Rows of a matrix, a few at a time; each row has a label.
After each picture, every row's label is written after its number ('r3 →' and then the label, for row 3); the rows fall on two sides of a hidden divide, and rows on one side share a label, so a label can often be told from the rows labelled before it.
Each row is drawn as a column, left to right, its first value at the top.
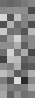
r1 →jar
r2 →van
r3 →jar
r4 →van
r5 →jar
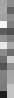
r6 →van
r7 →jar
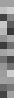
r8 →van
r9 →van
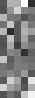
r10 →jar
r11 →van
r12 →van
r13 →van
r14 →jar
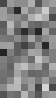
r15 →jar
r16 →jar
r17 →jar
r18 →van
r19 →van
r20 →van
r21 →jar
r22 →van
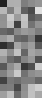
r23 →van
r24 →van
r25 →van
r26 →jar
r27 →jar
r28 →van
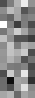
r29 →van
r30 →van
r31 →jar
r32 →jar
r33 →jar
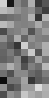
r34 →van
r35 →van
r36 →van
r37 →jar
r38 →van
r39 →jar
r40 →jar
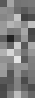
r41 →van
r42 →van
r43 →jar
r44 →van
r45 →van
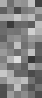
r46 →van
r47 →jar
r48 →jar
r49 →jar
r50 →van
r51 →van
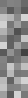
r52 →jar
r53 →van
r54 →jar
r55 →jar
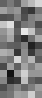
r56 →van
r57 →van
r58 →jar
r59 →jar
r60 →jar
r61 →van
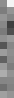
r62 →van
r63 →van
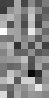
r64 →jar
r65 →jar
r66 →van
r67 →jar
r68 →jar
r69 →jar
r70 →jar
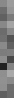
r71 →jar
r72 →van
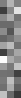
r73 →jar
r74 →jar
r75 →van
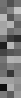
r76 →van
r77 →jar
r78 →jar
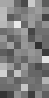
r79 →van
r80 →van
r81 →van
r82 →jar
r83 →van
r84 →van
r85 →jar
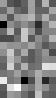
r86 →jar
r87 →jar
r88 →jar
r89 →van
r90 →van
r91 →jar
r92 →van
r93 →van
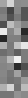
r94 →jar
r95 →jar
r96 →jar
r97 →jar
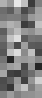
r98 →van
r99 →van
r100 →van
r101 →jar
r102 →jar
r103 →jar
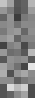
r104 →van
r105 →jar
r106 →jar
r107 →jar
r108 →van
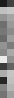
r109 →jar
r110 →jar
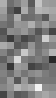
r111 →van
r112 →jar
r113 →jar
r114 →van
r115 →jar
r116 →jar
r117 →van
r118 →van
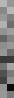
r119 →van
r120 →van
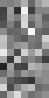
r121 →jar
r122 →van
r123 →jar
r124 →van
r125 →jar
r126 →van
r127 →van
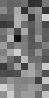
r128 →jar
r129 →jar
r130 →van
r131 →jar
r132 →jar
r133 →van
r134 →jar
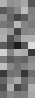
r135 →van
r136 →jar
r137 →van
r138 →van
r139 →jar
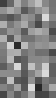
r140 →van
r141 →jar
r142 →van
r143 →van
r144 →jar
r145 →van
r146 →van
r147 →jar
